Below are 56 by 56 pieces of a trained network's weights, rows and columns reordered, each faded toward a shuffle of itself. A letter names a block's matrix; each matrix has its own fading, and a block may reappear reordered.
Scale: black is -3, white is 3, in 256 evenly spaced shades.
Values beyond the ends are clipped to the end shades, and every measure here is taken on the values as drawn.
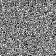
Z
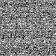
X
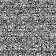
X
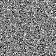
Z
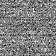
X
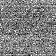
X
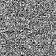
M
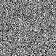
Z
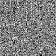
M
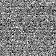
X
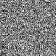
M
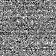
X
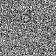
Z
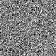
M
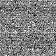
X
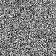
M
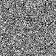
Z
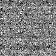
X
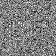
Z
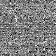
X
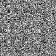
M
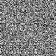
M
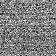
X
